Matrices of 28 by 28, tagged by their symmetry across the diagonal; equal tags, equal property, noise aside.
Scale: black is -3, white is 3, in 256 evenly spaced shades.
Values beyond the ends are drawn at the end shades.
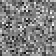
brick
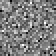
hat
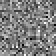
brick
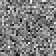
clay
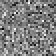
brick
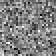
clay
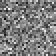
clay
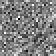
hat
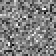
hat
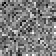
hat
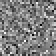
brick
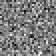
clay
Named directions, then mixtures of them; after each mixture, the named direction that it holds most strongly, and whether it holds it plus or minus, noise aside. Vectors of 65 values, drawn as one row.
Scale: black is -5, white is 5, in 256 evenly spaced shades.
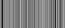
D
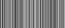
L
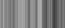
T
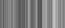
T, minus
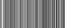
D, minus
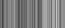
T, minus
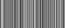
D, minus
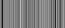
D, plus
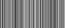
L, plus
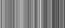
T, plus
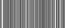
D, minus
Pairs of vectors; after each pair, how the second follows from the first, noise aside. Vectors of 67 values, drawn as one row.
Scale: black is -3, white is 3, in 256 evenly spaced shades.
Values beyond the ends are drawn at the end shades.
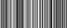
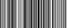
negated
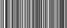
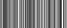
reversed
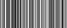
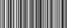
sign-scrambled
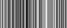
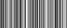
sign-scrambled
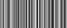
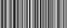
reversed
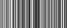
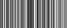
reversed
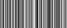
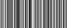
reversed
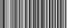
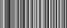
negated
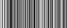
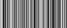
sign-scrambled
